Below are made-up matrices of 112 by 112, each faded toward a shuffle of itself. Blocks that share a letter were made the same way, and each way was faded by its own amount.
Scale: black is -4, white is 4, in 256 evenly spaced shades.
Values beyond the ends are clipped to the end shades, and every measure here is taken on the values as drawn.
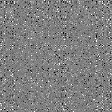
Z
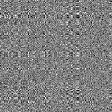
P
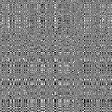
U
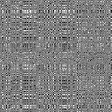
U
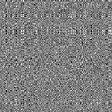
P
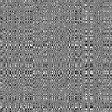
U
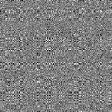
P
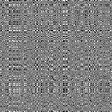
U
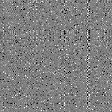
Z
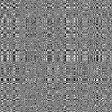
U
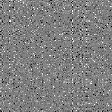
Z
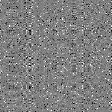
Z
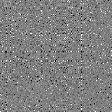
Z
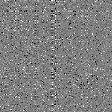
Z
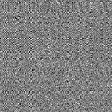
P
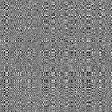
U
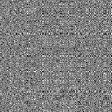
P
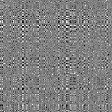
U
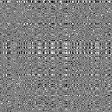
U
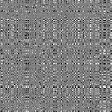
U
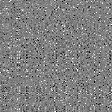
Z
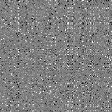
Z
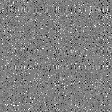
Z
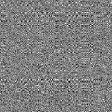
P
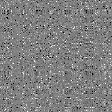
Z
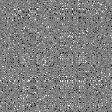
Z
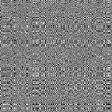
U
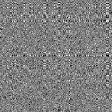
P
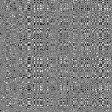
U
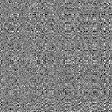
P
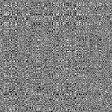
P
